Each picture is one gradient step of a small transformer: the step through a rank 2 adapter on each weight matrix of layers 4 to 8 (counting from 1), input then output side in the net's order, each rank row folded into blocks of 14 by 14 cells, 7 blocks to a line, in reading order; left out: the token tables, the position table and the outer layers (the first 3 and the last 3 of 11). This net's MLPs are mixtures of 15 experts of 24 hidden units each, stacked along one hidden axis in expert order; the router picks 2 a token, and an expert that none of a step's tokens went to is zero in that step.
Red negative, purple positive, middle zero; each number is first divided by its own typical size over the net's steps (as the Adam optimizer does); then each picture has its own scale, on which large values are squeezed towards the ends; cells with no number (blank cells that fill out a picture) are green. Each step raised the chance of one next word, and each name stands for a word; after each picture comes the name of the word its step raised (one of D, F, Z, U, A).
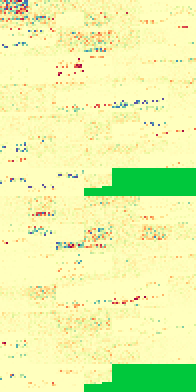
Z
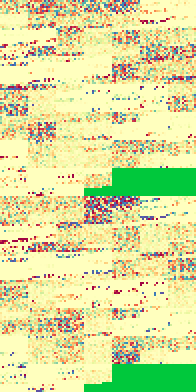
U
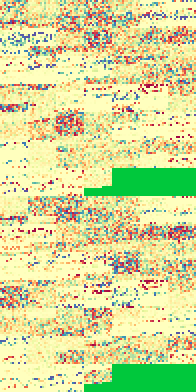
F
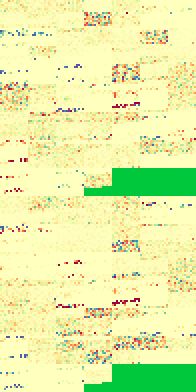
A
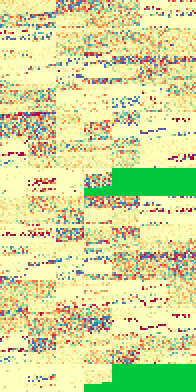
U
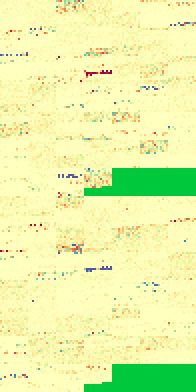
Z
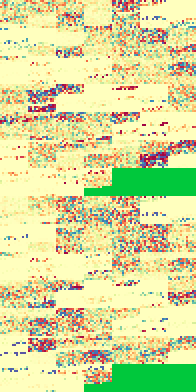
F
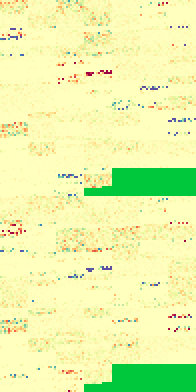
Z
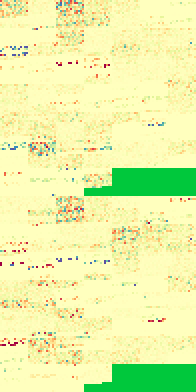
Z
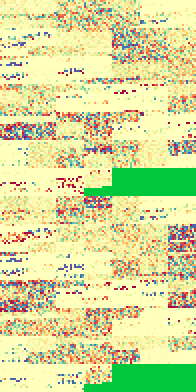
U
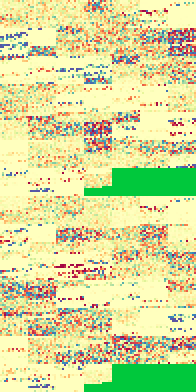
F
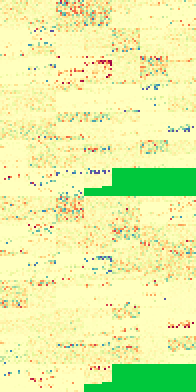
Z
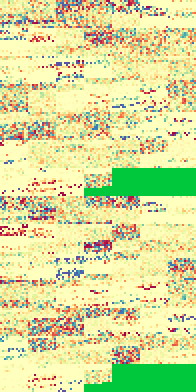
U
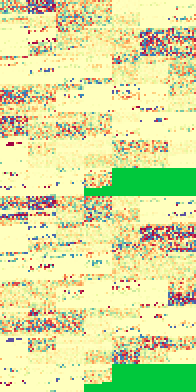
F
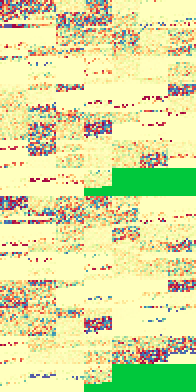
U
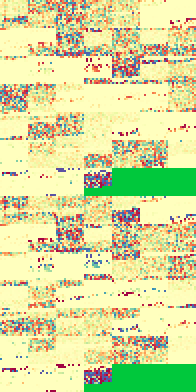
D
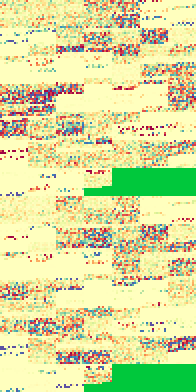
F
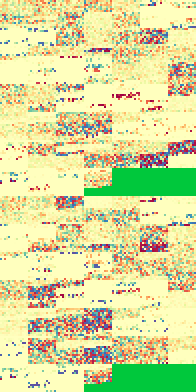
F
